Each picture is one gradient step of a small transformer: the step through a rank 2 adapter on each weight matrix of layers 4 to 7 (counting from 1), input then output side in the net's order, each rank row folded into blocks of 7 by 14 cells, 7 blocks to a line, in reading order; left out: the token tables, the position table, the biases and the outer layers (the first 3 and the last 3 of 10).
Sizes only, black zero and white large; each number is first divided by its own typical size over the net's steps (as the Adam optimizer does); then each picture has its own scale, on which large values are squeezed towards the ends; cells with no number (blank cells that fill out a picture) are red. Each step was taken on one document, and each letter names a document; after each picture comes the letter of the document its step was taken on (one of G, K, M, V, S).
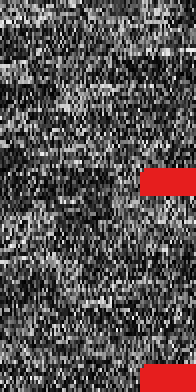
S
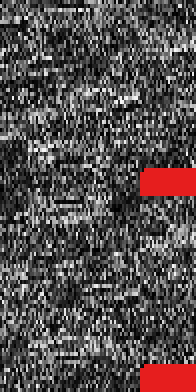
S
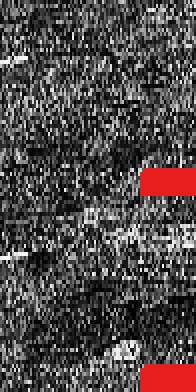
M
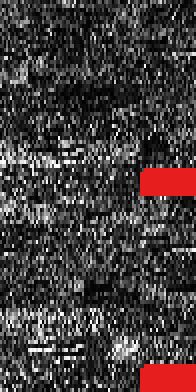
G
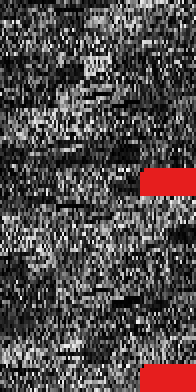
S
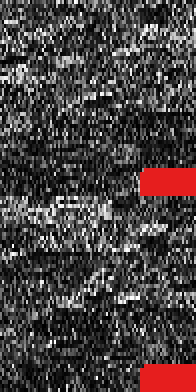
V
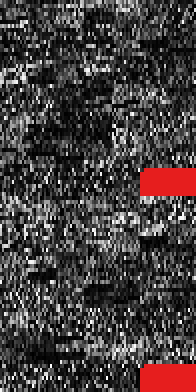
G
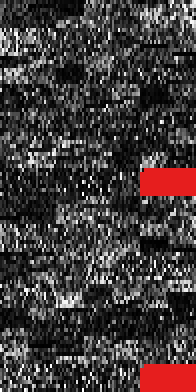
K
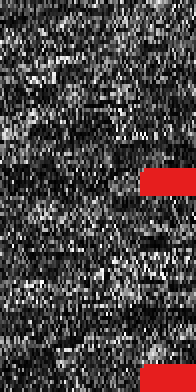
V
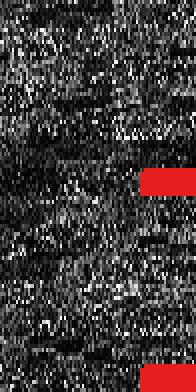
V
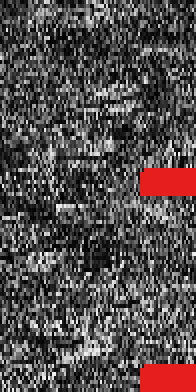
S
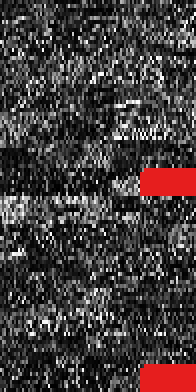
V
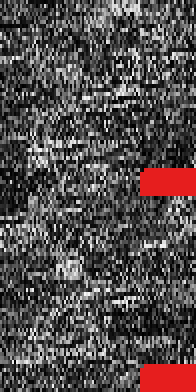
S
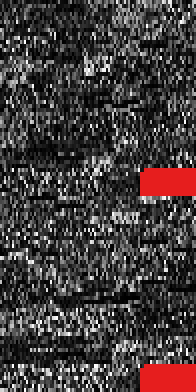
G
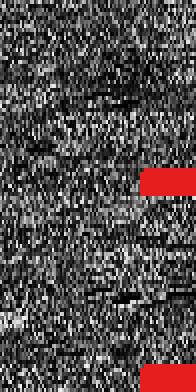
G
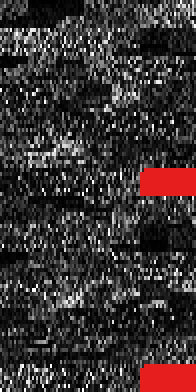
K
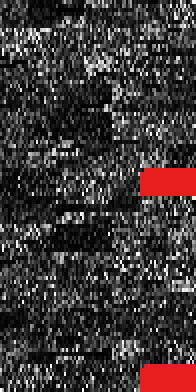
K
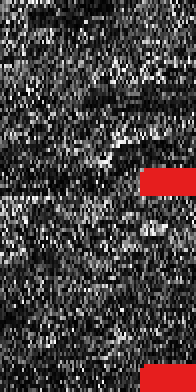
V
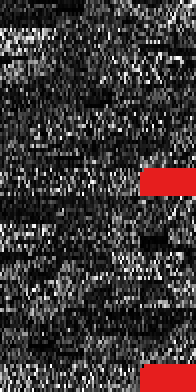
K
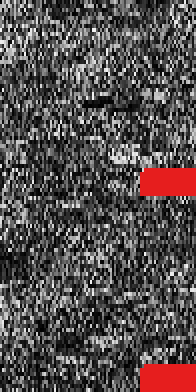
M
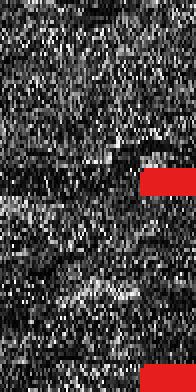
V
